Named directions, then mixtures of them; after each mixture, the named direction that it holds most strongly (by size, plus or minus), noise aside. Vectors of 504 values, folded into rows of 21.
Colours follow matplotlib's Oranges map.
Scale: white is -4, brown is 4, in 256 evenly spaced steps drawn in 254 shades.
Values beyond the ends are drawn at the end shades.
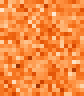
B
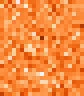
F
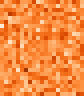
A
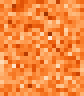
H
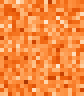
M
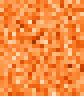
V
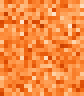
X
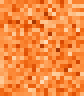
H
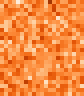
M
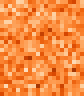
B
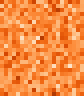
V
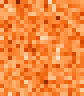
M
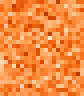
H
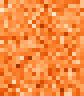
B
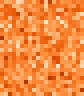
M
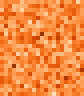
V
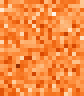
B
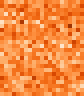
X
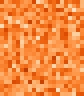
A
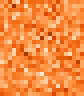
F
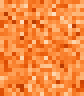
X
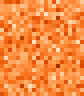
M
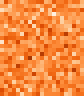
B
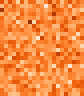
V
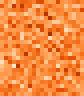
H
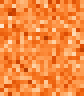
A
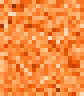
H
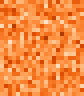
M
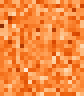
A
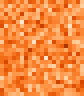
X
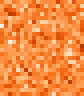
A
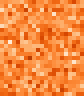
B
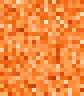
M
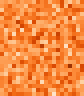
V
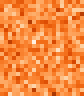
V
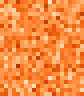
M
